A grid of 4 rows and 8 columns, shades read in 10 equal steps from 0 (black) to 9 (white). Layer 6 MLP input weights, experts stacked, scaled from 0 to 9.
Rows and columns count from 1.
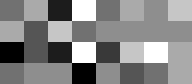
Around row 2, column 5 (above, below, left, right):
4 2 4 5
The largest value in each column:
6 6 7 9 5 7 9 7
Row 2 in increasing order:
3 4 5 5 5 5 6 7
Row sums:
42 40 37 32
